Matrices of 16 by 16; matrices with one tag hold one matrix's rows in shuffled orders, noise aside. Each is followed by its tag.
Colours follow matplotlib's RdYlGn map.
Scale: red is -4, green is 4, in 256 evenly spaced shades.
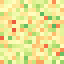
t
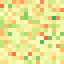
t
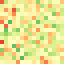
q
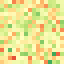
t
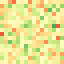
t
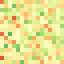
q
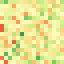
q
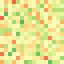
q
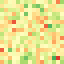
t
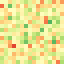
t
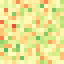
q
